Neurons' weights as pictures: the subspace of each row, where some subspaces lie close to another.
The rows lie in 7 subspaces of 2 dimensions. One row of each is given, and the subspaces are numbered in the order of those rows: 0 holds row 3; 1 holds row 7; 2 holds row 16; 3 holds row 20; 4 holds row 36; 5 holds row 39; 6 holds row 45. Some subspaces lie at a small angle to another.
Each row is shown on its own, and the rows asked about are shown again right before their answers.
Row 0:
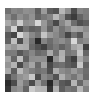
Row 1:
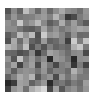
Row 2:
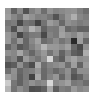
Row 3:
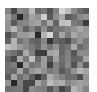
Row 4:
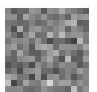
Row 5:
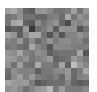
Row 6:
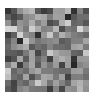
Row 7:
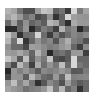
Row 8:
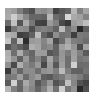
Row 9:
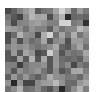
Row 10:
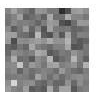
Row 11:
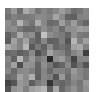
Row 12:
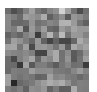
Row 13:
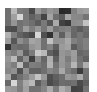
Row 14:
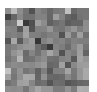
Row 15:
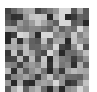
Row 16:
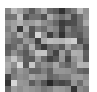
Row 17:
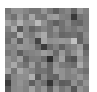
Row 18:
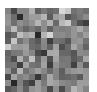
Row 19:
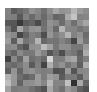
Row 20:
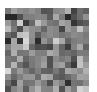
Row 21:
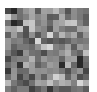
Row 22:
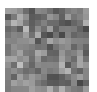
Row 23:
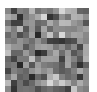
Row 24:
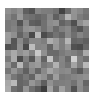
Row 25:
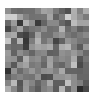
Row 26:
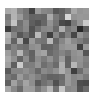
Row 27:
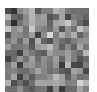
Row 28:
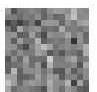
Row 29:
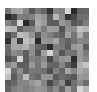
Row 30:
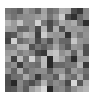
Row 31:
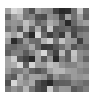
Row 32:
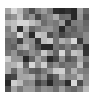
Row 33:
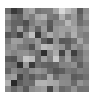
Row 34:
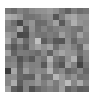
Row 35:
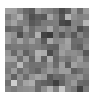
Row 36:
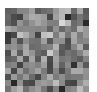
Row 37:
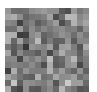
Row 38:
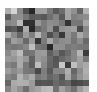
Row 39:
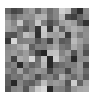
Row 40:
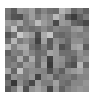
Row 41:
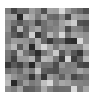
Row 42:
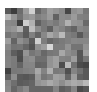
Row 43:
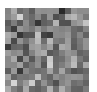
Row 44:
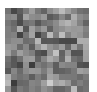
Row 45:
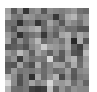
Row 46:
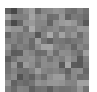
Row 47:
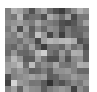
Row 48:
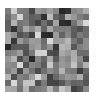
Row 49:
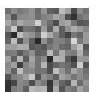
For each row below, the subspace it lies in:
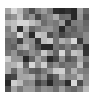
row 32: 5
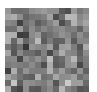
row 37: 4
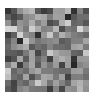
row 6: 1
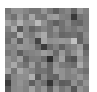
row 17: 2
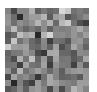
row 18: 0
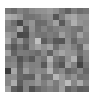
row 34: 4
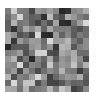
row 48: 0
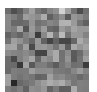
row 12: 2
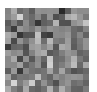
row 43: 0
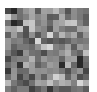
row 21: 3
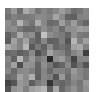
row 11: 6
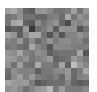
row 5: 1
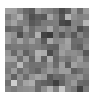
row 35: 4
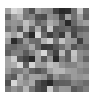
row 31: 5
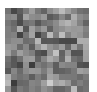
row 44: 2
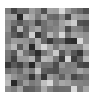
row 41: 6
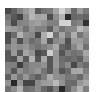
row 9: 4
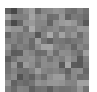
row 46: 3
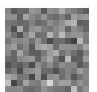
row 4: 6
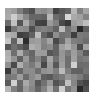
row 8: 3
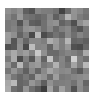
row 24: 6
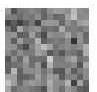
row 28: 5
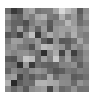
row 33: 5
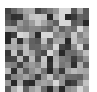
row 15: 4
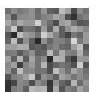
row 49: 2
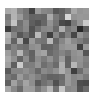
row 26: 3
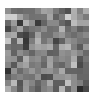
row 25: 3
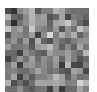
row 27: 3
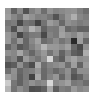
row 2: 6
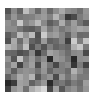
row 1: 6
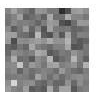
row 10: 2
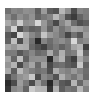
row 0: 2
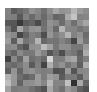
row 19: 5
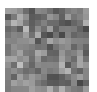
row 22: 4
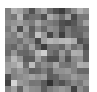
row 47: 2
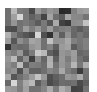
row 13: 0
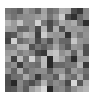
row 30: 5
